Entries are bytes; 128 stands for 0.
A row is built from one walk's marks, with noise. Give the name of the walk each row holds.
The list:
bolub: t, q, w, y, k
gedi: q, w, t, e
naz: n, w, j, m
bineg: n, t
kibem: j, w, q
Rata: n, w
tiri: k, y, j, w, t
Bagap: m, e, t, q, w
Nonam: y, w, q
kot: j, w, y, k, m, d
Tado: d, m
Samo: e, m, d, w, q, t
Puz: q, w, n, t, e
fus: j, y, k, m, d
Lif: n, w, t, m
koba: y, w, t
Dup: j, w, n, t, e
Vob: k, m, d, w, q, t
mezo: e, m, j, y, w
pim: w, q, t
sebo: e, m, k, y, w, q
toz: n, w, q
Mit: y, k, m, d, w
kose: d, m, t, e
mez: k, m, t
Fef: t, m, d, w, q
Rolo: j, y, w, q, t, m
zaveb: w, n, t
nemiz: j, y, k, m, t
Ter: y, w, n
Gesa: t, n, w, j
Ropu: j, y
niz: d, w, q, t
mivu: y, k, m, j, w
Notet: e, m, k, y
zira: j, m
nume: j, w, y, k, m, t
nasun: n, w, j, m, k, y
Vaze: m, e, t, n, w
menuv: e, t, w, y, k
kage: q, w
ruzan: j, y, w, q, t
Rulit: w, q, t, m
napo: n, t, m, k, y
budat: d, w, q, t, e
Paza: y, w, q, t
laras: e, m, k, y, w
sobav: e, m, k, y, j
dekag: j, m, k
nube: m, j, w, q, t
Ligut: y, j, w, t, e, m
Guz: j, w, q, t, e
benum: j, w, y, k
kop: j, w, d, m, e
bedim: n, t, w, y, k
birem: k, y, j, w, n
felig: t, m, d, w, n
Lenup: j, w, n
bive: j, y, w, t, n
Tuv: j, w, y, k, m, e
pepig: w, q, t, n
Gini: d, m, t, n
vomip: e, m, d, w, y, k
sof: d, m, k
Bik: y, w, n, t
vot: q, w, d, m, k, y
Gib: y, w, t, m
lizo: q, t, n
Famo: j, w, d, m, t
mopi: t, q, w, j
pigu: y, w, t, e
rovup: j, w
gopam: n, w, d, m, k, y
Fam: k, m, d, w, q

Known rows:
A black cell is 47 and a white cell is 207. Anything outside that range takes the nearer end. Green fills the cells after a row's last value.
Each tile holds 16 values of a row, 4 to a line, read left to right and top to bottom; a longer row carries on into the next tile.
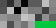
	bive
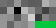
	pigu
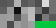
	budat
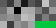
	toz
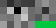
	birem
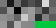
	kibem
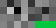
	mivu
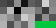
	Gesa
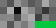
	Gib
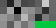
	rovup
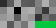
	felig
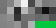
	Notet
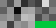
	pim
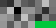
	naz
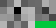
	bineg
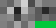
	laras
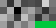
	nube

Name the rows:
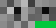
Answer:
nemiz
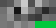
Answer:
vomip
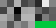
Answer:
Guz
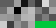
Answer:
pepig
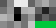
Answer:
kose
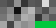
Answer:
niz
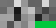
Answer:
Samo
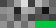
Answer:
sof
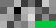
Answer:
Puz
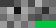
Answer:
gopam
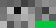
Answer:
bedim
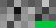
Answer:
Fef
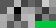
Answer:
Dup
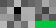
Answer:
Lif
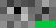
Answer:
tiri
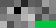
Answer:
Bik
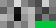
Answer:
Bagap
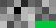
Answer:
zaveb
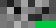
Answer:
kot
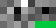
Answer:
sobav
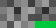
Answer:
Fam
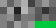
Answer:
sebo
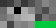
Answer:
Ter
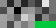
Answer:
mopi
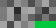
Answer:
Vob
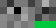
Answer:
Ropu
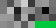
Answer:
dekag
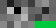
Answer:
benum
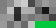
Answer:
mez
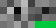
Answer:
Tuv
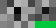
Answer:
zira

